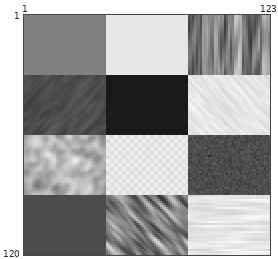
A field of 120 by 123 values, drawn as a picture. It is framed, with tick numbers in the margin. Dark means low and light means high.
It is made of 4 by 3 panels. Panel 1,1: middling, flat. Panel 1,2: very high, flat. Panel 1,3: middling, streaked downward, strong in contrast. Panel 2,1: low, slanting up to the right, faint in contrast. Panel 2,2: very low, flat. Panel 2,3: very high, slanting down to the right, faint in contrast. Panel 3,1: high, blotchy. Panel 3,2: very high, checkered, faint in contrast. Panel 3,3: low, fine-grained, faint in contrast. Panel 4,1: low, flat. Panel 4,2: middling, slanting down to the right, strong in contrast. Panel 4,3: very high, streaked across, faint in contrast.
